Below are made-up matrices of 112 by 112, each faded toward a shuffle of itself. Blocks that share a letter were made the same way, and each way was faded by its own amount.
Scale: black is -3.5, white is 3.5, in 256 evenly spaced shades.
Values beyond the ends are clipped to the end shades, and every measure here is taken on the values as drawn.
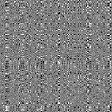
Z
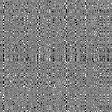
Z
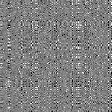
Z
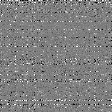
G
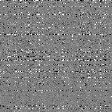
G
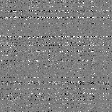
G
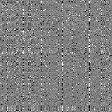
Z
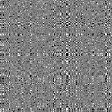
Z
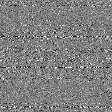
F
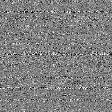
F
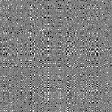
Z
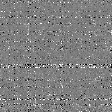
G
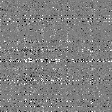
G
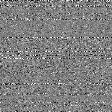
F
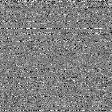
F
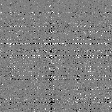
G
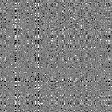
Z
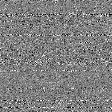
F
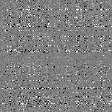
G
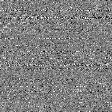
F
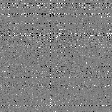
G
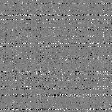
G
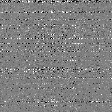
G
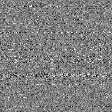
F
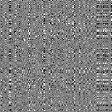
Z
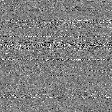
F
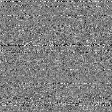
F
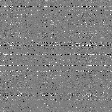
G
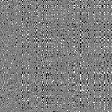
Z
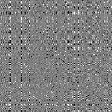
Z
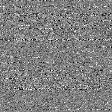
F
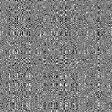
Z
